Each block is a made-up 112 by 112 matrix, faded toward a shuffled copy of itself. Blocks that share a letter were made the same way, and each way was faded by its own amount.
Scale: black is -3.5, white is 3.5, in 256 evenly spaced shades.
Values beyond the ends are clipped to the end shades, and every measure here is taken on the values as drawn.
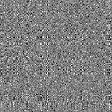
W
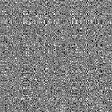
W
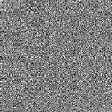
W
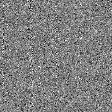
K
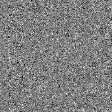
K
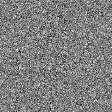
K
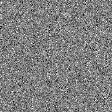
K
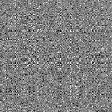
W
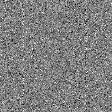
K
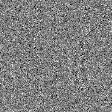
K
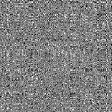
W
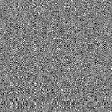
W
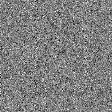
K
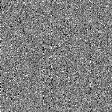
K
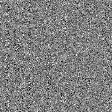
K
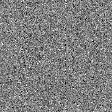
K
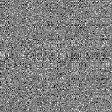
W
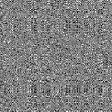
W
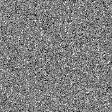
K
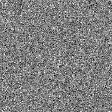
K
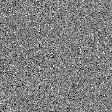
K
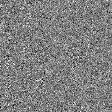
K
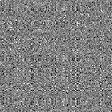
W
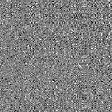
W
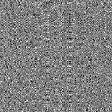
W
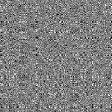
W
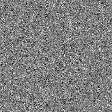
K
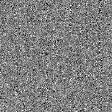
K
